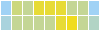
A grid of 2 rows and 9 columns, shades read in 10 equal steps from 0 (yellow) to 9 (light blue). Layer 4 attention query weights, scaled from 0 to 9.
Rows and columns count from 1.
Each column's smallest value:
8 4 5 1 1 1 0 5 7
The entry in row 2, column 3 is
5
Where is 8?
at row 2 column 1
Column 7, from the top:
5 0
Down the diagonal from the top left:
9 5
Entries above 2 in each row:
6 7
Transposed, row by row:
9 8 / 4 5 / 5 5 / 1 5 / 1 5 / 1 1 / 5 0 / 5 5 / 9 7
